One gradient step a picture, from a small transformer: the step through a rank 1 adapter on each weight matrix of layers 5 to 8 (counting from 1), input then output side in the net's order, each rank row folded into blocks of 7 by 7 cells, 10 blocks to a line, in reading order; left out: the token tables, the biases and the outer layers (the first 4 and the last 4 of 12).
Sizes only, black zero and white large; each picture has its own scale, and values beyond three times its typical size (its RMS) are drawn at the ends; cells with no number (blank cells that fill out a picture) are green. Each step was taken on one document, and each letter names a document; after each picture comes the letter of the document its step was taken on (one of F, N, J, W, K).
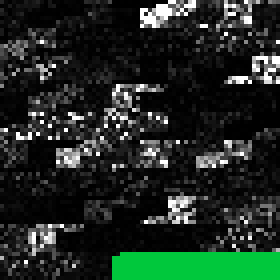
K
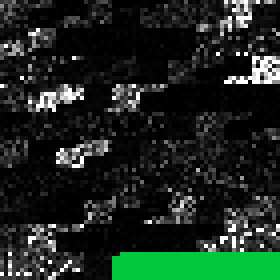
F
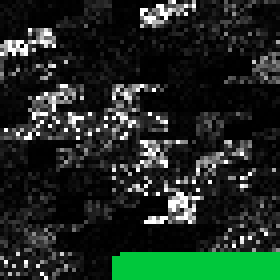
K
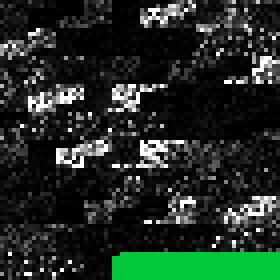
F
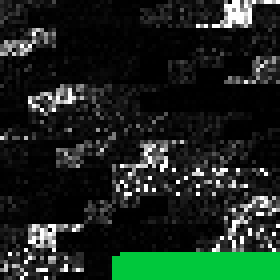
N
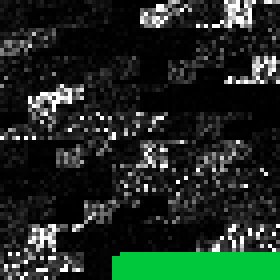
N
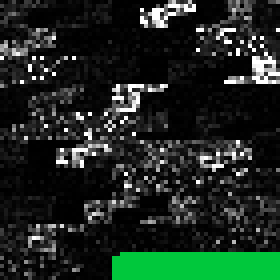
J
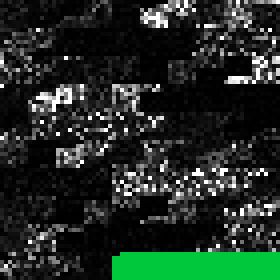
N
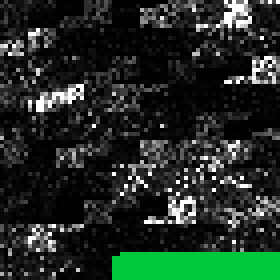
F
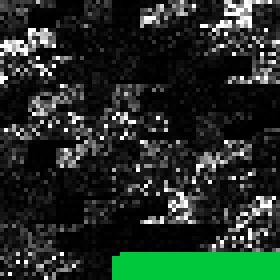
K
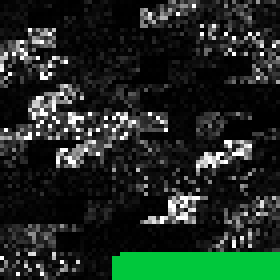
K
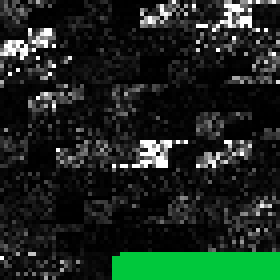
K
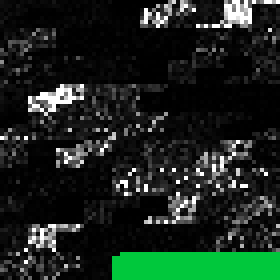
N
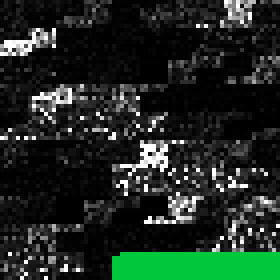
N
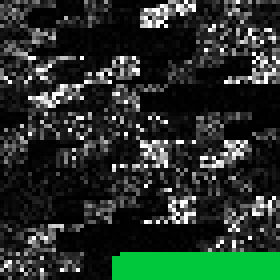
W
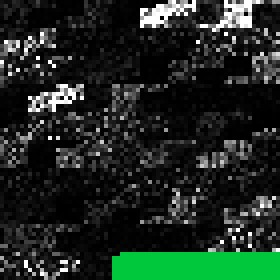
K
